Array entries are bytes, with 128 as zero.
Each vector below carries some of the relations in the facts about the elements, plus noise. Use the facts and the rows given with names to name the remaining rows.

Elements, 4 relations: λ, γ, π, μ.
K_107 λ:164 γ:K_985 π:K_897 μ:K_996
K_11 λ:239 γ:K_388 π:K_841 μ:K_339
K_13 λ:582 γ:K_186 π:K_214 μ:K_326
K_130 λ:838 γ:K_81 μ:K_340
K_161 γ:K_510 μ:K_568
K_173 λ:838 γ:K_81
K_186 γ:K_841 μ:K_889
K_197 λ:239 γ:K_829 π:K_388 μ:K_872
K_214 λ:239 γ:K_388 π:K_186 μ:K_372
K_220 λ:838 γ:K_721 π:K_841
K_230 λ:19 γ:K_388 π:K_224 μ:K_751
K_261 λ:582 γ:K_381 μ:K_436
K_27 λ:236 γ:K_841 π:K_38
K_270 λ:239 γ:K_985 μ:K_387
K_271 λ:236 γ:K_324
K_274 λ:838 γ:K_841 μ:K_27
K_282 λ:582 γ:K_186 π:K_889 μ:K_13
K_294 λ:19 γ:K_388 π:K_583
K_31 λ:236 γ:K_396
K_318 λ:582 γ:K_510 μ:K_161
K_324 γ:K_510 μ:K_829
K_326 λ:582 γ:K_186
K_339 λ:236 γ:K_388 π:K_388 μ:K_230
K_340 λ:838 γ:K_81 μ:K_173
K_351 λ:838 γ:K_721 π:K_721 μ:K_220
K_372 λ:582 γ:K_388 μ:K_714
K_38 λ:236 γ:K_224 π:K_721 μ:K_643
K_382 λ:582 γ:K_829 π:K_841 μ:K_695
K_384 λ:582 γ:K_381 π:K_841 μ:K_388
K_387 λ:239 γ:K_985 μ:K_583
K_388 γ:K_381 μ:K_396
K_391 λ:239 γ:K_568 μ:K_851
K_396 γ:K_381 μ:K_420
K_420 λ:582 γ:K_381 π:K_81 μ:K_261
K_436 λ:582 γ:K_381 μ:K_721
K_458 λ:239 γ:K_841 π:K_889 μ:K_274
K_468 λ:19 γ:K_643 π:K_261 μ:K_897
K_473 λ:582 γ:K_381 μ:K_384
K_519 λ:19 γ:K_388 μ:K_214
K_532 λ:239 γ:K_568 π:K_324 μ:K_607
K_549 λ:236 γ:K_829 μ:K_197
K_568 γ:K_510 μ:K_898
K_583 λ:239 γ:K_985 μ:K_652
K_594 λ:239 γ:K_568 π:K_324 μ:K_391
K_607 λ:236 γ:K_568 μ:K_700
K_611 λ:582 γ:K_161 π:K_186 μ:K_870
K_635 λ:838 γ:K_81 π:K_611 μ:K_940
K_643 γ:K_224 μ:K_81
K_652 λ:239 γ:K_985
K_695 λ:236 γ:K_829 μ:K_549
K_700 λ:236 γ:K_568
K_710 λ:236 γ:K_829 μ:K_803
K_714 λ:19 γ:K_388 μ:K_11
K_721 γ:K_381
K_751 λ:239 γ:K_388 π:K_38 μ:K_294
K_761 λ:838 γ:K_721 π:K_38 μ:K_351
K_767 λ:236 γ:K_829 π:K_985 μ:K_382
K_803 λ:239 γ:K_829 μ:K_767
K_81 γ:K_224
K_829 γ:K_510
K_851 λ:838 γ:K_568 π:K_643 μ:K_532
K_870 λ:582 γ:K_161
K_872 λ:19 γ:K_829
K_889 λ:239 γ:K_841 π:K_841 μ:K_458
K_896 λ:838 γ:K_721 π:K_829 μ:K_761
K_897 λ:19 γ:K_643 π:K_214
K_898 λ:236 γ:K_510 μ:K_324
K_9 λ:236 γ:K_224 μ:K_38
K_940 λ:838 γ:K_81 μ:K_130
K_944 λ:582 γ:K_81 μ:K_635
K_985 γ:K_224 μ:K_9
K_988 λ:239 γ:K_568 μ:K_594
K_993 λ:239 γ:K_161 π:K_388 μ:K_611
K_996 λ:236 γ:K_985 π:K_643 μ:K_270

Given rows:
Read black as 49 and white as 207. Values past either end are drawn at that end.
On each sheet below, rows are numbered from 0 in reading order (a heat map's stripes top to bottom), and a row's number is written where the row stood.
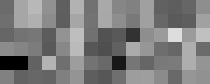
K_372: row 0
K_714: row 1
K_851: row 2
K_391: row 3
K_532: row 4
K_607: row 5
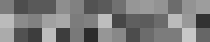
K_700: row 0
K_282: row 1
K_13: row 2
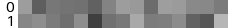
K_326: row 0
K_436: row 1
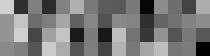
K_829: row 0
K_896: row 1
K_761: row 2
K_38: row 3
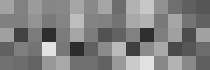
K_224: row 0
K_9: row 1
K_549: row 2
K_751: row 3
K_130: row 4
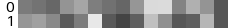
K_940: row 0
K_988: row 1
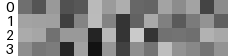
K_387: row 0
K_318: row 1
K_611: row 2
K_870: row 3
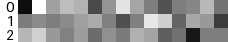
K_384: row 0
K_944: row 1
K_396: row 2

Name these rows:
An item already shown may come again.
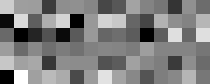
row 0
K_510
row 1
K_220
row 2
K_197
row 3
K_274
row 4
K_510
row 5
K_384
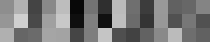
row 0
K_351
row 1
K_761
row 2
K_458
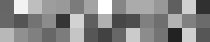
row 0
K_841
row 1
K_107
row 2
K_568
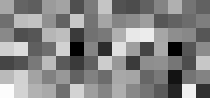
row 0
K_458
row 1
K_519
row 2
K_81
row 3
K_721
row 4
K_294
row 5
K_396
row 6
K_186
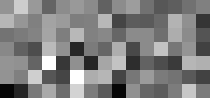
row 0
K_473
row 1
K_282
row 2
K_468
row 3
K_27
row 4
K_214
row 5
K_985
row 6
K_594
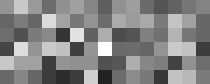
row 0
K_473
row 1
K_635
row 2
K_107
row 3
K_889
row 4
K_510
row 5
K_993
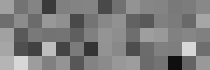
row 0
K_898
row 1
K_420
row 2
K_326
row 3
K_13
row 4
K_381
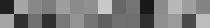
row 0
K_382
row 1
K_872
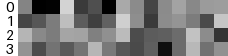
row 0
K_897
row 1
K_294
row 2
K_282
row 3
K_767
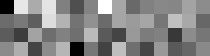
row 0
K_11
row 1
K_635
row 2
K_324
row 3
K_351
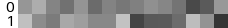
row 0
K_31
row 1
K_282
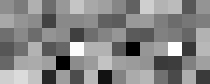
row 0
K_643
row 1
K_271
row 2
K_420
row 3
K_996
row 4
K_388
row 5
K_161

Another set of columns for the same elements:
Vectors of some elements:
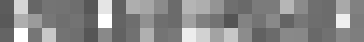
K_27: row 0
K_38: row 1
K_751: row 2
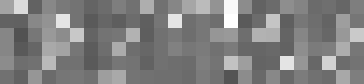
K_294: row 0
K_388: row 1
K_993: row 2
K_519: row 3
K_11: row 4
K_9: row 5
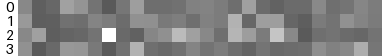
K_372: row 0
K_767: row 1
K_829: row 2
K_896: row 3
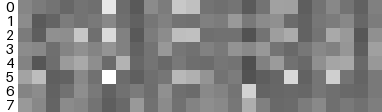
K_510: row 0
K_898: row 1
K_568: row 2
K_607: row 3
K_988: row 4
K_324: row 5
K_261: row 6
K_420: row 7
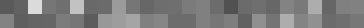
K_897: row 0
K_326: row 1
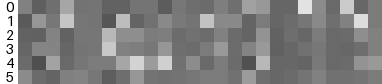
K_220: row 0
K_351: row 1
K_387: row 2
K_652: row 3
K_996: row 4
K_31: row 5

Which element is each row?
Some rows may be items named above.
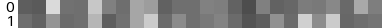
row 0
K_107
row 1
K_13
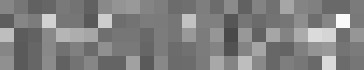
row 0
K_274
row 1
K_761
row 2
K_594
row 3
K_318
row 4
K_382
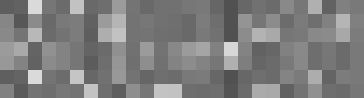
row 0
K_897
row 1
K_468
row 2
K_944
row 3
K_230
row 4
K_420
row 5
K_897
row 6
K_161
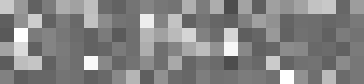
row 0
K_532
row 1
K_643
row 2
K_721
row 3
K_294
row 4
K_224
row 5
K_458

